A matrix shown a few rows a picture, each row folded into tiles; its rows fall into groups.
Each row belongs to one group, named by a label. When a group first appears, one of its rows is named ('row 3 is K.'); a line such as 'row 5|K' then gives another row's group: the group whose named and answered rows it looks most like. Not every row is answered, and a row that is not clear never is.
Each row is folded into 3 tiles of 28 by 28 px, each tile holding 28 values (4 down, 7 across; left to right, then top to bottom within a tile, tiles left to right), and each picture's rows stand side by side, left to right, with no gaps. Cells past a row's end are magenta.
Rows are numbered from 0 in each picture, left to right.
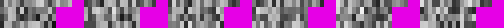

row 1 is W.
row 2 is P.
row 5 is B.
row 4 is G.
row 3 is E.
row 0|P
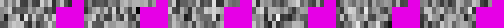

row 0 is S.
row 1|P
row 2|G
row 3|E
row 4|W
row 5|P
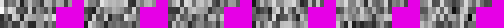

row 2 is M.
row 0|S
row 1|M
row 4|B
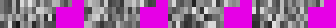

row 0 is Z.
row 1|B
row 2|G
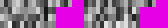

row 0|Z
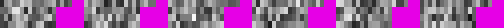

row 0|W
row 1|S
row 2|E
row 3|E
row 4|B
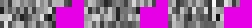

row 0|P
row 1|B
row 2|G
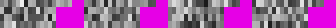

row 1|E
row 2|B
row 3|B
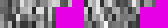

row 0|Z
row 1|W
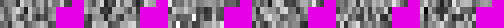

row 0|W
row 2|E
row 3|W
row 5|S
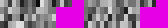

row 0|S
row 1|M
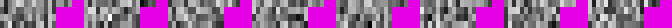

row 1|E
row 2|W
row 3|G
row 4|Z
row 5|S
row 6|P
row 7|S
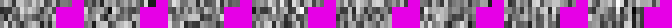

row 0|M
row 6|Z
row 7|Z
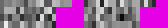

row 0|P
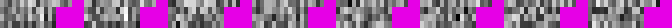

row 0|Z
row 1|Z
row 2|M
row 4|E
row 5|B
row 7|M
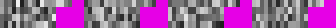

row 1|W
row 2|W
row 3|G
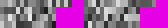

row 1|M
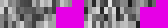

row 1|P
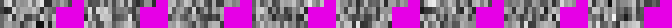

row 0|M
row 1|E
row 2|G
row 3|P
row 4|G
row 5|M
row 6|G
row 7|E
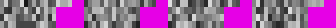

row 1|W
